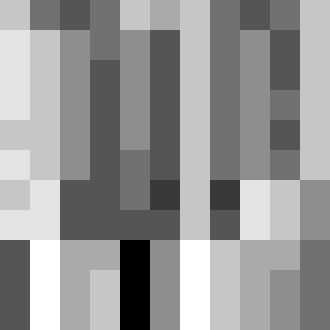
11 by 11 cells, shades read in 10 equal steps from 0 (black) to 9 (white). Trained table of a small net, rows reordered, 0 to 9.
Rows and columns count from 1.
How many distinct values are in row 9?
7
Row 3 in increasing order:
3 3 3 4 5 5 5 7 7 7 8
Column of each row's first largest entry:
1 1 1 1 1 1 2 1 2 2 2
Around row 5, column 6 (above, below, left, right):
3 3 5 7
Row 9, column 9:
6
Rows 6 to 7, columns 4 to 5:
3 4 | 3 4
